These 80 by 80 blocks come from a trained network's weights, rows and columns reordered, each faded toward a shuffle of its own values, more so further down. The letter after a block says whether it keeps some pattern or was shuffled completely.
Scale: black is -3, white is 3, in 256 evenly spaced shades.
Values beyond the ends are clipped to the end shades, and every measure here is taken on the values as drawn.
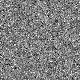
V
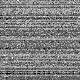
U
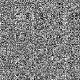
U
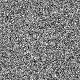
V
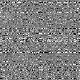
U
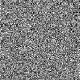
U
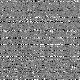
U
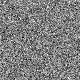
V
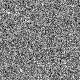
V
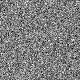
V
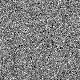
V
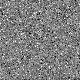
V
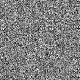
U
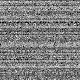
U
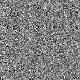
U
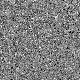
V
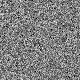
V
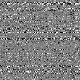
U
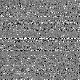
U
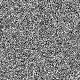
V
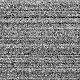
U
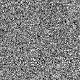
U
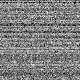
U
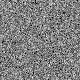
V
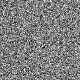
U
